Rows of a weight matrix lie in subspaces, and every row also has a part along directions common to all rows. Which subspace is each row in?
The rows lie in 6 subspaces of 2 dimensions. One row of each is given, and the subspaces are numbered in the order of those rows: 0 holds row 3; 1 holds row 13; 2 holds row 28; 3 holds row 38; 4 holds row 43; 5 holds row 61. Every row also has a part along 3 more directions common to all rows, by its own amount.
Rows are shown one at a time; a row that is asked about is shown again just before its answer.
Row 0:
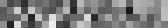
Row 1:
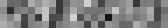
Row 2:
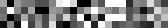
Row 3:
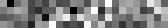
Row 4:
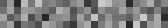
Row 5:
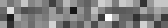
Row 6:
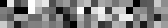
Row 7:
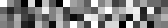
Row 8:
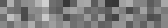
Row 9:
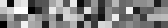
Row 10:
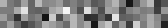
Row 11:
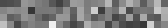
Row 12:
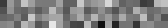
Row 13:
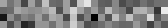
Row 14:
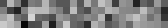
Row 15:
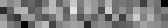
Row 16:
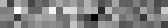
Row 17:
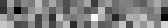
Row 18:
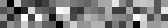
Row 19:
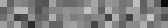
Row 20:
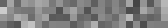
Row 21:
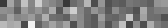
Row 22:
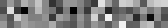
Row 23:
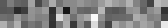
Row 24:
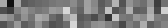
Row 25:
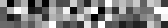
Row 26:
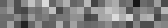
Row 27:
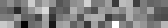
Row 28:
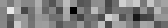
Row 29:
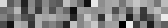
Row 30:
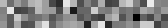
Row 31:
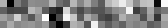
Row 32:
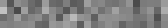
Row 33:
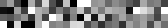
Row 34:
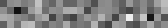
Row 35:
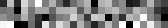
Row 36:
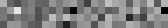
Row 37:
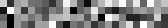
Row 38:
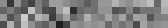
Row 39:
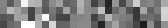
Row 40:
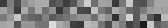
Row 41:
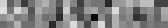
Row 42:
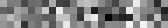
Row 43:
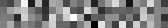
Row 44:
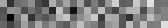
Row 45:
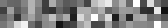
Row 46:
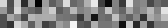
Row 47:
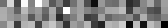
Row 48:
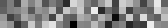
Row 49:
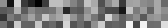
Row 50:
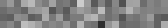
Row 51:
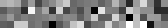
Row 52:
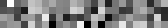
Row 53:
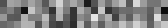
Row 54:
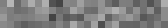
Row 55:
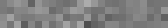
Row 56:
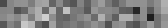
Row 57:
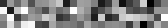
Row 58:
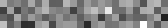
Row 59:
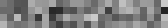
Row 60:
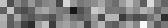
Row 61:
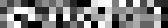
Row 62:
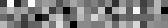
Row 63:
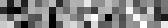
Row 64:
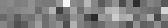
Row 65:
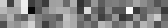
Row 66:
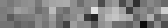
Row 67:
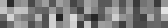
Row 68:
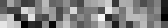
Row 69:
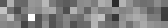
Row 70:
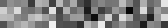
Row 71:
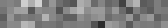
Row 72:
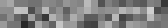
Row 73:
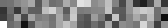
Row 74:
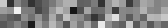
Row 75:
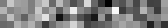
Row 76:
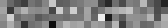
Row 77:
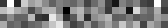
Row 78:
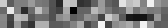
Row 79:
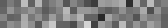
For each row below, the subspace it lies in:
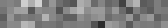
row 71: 5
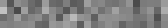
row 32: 0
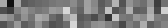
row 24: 3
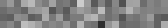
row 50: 5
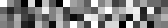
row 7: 4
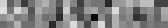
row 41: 2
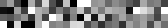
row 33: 1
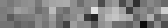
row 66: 1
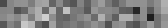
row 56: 3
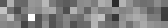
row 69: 5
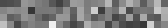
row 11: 0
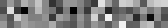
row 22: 2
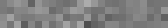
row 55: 1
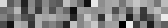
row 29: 4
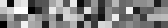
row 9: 1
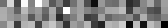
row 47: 4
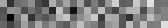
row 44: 5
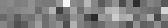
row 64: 1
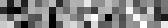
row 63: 3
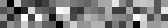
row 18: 3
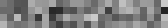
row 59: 3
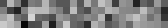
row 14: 5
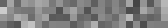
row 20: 5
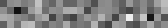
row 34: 3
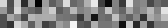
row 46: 4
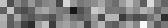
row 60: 2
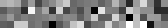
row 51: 0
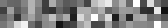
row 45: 5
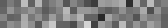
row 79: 4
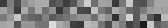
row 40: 0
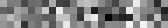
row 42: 1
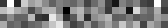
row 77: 3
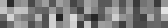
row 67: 0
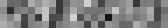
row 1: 3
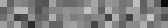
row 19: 5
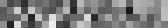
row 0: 1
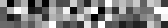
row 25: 0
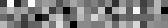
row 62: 3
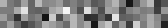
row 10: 4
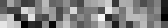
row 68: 5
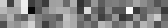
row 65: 1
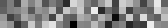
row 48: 0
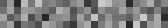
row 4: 4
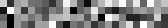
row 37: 2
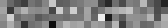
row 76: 2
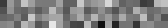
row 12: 2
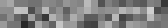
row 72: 3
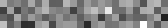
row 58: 2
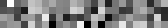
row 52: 0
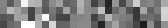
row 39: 5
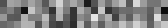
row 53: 0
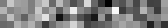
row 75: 0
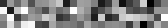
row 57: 2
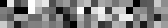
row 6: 1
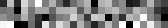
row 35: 4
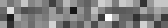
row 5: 2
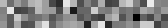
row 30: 2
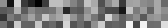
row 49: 4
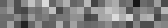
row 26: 1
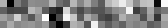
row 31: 3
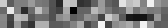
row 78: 2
